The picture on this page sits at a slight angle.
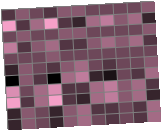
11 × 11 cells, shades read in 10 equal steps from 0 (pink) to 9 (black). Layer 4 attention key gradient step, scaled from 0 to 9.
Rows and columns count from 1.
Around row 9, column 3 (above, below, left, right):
3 5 6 0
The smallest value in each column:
0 4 3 0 3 2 3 2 4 3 3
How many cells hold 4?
23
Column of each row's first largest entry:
1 6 1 2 1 1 1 5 6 1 1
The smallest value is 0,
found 4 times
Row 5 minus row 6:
-2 1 0 -2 1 2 0 -1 0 0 1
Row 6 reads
7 4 5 6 4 3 5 6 5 5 4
